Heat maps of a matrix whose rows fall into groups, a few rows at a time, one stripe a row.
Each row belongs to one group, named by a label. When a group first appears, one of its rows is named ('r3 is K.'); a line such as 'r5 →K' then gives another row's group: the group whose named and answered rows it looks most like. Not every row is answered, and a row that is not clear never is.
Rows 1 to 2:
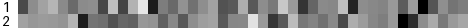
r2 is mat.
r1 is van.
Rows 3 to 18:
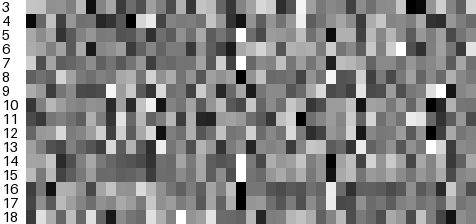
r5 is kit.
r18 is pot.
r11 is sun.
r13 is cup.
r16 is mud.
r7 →kit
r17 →mud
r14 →kit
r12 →van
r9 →cup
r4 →van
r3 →mat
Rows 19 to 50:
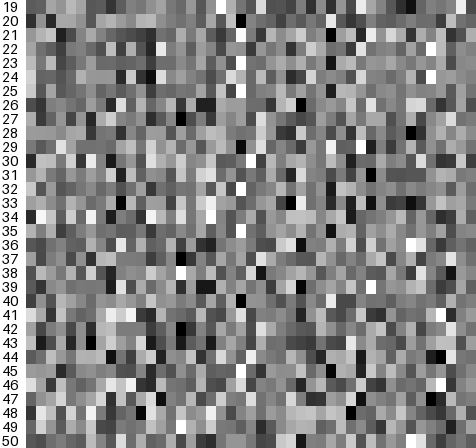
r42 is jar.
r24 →cup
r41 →cup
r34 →pot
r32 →kit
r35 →kit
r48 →pot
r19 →mat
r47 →van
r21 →kit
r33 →mat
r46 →cup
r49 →pot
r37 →jar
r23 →kit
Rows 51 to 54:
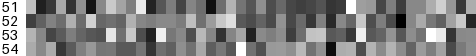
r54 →kit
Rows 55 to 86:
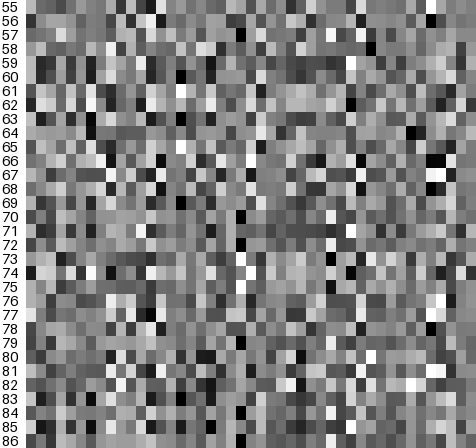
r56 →van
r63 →jar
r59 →jar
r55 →cup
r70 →mud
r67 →cup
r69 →jar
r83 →jar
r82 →sun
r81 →cup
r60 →jar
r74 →pot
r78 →van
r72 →mud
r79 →mud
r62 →pot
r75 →kit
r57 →mud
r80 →sun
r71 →jar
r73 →kit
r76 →cup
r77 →cup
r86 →mud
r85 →jar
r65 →pot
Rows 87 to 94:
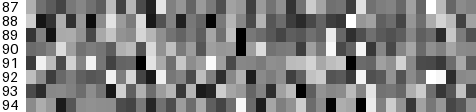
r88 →jar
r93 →sun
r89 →mud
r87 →cup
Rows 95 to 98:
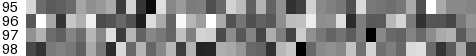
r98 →sun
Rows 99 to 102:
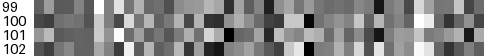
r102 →sun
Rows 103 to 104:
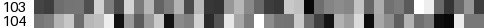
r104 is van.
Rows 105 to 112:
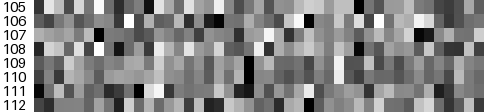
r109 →mud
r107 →mat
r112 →sun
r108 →pot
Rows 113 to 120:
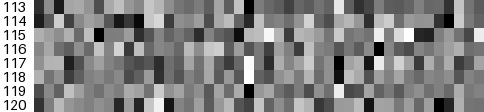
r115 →mat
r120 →van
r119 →mud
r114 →van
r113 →mud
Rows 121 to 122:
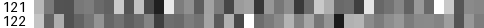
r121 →cup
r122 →kit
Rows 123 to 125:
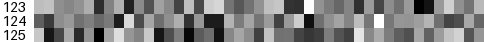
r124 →sun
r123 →mat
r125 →jar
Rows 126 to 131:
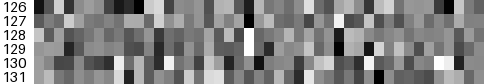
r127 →mud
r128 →kit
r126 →van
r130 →cup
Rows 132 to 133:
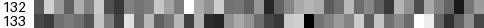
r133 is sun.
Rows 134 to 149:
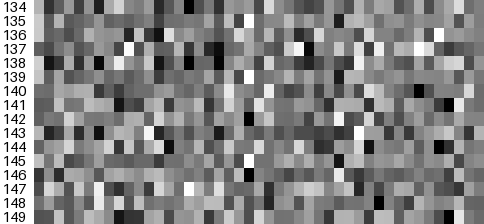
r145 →kit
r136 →cup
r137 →sun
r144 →van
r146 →mud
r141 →van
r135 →kit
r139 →kit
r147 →pot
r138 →jar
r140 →mat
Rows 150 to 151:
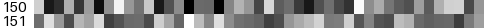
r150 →jar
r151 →pot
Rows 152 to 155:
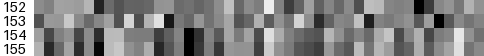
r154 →jar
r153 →van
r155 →jar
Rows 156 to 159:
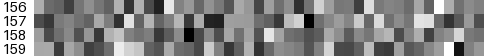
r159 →cup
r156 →cup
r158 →jar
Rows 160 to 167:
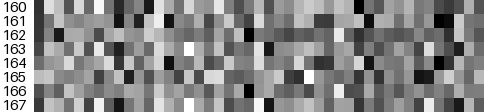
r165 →mat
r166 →mud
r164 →van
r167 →pot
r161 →van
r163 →pot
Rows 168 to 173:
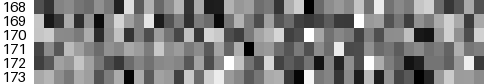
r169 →jar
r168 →sun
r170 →mat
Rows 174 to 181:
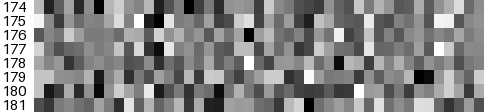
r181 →sun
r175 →cup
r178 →kit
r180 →jar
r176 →mud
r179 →mat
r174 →jar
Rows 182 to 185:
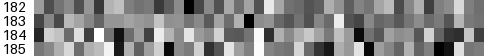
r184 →pot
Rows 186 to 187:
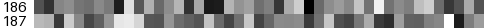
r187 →cup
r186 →sun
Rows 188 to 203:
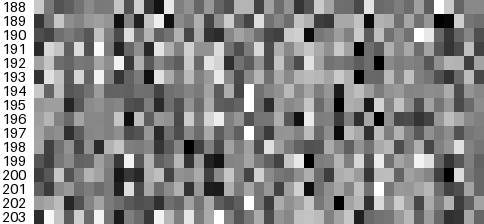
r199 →sun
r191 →pot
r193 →pot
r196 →mat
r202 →kit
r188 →cup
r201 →sun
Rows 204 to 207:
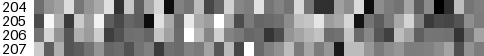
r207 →kit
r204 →van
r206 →pot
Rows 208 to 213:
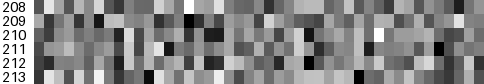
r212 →sun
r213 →pot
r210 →sun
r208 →pot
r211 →van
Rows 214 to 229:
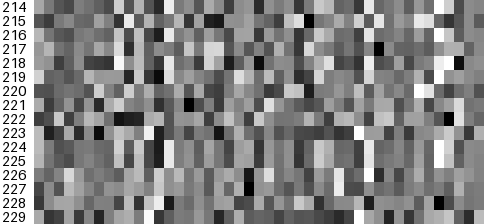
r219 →cup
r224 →cup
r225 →cup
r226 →mud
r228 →van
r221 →jar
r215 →sun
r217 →mat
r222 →van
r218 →cup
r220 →sun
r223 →jar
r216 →cup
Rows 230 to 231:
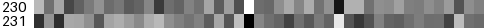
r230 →kit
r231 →mud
